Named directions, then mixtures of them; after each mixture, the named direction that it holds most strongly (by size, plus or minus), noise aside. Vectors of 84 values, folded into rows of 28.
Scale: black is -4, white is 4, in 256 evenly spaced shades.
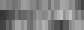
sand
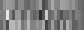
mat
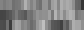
sand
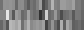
mat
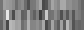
mat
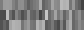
mat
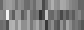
mat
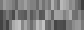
sand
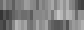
sand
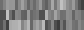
mat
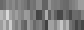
sand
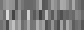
mat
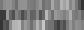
sand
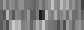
mat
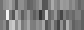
mat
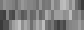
sand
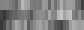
sand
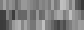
sand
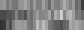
sand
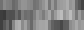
sand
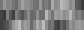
sand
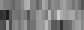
sand
